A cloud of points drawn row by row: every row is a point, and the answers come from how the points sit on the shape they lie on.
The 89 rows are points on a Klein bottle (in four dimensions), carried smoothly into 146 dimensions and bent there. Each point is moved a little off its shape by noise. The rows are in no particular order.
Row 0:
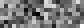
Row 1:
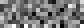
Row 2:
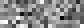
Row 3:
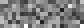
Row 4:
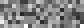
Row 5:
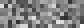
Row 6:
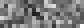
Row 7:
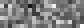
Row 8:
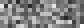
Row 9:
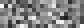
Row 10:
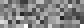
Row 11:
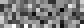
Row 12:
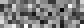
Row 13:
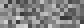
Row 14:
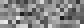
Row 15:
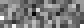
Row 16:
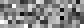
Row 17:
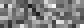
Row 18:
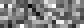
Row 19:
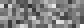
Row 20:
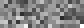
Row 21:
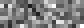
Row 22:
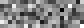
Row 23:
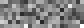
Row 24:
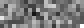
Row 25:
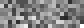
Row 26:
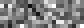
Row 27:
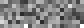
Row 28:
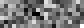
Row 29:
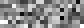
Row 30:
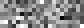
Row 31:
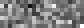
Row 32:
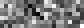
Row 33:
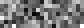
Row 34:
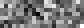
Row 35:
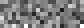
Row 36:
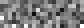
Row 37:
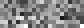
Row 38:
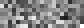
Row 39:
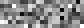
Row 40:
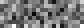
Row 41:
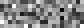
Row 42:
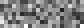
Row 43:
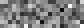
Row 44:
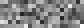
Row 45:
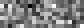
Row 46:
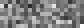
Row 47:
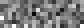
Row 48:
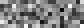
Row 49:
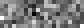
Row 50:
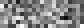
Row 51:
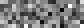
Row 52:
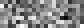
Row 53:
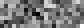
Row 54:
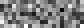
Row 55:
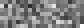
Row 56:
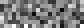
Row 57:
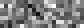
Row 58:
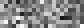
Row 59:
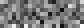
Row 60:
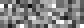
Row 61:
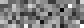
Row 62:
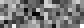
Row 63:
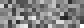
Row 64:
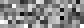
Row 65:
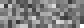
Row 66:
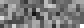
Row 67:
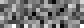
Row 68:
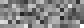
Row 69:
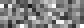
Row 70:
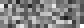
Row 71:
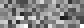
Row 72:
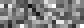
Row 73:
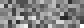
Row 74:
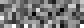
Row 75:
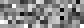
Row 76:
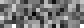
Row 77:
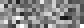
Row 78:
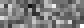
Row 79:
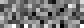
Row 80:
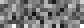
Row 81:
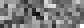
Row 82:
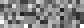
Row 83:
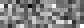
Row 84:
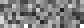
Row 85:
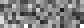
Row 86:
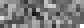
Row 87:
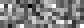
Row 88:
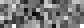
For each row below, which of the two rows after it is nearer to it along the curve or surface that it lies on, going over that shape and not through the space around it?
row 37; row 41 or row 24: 41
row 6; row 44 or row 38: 38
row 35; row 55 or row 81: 81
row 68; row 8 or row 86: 8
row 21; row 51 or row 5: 5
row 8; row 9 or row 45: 45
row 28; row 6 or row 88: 88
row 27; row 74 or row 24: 74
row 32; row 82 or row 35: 35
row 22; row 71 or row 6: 71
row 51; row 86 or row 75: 75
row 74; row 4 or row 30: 4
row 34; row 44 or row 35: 35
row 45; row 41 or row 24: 24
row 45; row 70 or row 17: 70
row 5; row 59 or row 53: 53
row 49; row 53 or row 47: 47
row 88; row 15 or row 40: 40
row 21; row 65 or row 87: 65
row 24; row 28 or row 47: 47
